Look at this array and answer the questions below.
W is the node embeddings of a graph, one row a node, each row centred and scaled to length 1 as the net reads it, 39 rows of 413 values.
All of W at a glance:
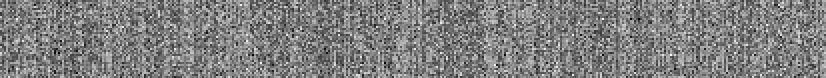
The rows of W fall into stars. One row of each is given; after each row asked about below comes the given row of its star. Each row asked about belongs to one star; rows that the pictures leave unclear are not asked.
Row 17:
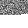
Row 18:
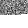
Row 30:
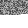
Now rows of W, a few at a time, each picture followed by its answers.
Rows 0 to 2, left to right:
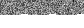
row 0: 18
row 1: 30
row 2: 18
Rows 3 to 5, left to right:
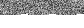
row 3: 30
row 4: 18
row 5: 17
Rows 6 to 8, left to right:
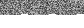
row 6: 17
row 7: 17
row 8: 30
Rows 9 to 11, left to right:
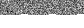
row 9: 18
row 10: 17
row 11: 17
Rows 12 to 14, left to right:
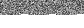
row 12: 18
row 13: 30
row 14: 18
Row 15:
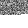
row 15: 18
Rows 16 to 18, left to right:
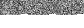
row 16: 30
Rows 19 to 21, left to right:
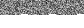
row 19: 30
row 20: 30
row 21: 17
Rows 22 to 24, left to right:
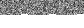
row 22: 17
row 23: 18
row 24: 30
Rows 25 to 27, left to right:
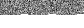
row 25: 18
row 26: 30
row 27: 18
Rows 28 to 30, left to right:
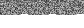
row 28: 30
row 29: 30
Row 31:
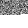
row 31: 17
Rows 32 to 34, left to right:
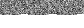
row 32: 30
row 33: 17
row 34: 30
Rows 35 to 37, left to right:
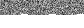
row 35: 30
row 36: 18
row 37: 17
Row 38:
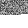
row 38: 17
